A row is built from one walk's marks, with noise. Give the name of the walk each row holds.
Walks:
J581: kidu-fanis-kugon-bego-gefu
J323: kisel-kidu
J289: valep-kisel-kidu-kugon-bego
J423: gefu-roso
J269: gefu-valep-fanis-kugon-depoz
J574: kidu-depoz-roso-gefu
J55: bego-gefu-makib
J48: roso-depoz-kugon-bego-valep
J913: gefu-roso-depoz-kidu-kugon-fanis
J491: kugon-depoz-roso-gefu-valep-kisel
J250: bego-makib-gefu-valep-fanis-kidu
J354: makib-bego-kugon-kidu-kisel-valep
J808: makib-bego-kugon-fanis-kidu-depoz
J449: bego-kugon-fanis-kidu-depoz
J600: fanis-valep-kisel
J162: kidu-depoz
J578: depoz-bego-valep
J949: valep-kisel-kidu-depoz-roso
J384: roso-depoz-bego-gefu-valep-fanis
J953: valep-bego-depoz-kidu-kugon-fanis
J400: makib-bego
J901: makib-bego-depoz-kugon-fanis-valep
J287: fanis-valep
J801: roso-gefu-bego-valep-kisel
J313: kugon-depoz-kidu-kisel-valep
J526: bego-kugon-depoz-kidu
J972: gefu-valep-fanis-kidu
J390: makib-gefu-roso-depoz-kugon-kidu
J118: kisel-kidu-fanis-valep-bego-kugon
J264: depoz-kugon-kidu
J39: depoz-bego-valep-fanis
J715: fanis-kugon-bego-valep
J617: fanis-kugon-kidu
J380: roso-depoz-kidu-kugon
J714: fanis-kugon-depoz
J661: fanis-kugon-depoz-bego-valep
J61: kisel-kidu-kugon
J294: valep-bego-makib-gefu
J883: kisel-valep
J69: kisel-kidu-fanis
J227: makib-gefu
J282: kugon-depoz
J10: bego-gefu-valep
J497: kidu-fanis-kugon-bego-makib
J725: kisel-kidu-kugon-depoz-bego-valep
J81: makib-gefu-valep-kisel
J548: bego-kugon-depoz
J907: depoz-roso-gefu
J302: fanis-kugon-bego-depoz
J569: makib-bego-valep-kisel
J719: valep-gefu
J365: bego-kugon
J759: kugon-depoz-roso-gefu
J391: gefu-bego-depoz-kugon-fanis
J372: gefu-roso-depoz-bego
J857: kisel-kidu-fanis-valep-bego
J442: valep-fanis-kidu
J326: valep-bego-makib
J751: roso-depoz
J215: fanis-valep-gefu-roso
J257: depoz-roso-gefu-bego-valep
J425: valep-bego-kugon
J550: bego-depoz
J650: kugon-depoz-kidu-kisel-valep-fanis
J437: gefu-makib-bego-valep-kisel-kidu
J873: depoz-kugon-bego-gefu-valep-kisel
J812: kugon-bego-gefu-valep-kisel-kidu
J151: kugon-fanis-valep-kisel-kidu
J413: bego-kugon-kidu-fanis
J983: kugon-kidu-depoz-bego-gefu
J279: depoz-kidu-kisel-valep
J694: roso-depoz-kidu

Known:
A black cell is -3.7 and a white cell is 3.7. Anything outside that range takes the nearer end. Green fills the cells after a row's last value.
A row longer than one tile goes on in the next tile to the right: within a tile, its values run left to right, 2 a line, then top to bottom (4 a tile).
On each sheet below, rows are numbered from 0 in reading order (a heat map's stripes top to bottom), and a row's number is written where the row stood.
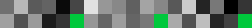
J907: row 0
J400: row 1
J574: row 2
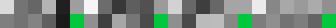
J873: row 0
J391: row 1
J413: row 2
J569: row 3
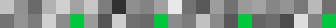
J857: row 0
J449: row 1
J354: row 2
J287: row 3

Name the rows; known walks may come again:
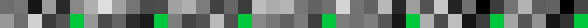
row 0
J264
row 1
J257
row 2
J215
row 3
J801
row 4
J873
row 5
J574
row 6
J907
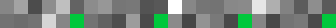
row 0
J442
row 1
J719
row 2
J901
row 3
J294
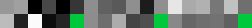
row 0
J390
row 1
J282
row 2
J326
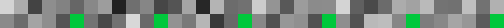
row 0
J437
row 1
J972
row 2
J162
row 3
J953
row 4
J413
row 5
J289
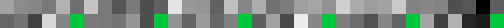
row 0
J287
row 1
J81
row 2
J400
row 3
J600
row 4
J39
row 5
J759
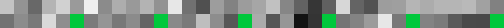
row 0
J857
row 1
J569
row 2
J354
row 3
J372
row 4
J118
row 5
J578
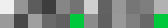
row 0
J55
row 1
J365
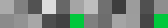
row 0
J725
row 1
J812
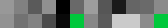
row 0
J491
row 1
J617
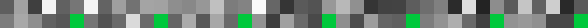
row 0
J279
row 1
J715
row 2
J883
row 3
J391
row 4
J227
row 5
J313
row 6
J949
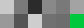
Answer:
J449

